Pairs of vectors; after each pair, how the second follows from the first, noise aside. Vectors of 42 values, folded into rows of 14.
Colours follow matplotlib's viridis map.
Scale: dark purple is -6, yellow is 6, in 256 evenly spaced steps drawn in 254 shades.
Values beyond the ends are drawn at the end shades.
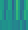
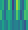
scaled up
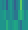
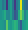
scaled up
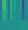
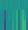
reversed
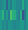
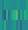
reversed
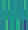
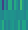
reversed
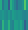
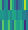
scaled up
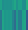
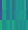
reversed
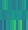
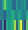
scaled up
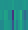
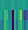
scaled up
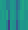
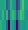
scaled up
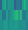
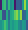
scaled up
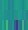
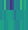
reversed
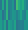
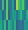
scaled up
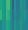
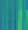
reversed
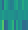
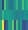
scaled up
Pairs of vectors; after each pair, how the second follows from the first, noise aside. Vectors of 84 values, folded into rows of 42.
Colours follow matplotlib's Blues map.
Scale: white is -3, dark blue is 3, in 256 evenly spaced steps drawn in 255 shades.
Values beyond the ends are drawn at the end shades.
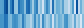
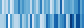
reversed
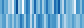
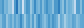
shrunk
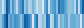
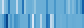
partly zeroed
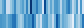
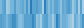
shrunk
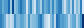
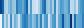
reversed
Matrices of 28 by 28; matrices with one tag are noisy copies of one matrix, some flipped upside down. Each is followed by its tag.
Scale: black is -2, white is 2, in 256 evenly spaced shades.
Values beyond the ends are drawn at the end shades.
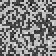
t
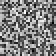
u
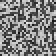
u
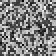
t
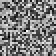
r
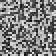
u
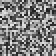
r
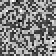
t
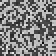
t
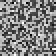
u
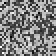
t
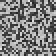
u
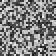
t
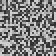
r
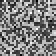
t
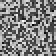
u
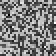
u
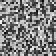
u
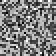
u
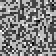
u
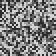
t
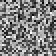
u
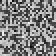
r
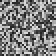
t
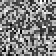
t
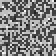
r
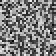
u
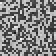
u
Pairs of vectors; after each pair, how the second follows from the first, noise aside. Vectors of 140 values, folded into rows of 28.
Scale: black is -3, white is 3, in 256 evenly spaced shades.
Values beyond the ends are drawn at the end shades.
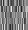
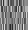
copied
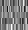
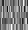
copied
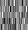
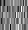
shuffled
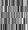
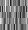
shuffled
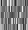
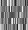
copied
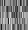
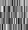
shuffled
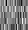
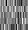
copied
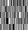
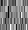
shuffled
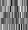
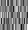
shuffled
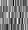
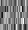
shuffled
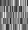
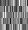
copied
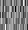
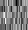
shuffled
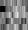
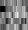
copied
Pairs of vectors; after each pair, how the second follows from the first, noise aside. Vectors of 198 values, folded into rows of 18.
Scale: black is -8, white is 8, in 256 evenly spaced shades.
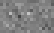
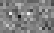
scaled up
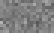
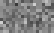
scaled up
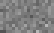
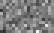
scaled up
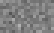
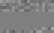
partly zeroed
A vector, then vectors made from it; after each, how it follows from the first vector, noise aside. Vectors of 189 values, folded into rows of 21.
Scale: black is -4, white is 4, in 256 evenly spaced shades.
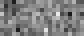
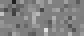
partly zeroed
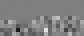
partly zeroed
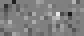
partly zeroed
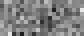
wrapped around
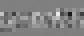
partly zeroed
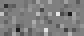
partly zeroed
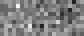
wrapped around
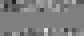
partly zeroed
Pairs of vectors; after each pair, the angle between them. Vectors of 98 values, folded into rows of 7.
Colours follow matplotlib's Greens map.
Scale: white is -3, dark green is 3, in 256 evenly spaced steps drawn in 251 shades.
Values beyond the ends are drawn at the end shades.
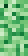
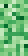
nearly parallel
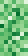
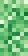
nearly parallel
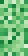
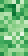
partly aligned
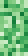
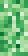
nearly opposite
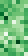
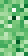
orthogonal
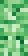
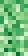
partly opposed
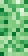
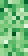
partly aligned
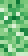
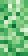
nearly opposite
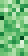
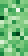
partly aligned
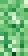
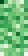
orthogonal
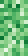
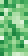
partly opposed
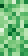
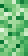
partly aligned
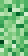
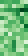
orthogonal
